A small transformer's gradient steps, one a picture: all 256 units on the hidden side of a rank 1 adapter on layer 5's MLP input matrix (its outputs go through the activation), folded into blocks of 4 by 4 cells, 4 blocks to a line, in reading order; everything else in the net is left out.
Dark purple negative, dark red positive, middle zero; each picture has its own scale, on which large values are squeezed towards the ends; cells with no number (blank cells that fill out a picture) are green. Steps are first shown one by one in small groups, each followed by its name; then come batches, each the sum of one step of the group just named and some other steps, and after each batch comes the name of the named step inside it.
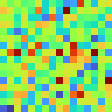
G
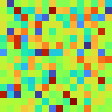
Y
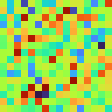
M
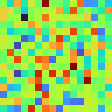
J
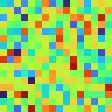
J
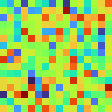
M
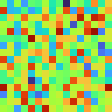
M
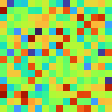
Y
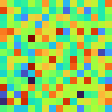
M
